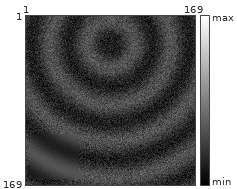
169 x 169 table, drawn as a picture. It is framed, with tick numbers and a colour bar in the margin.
An odd patch, calmer than its surroundings, sits in the bottom left. The bottom left is the calmest part. No single row or column stands out from its neighbours. Overall the values sit about 20% of the way up the scale. Rings spread out from the top middle.
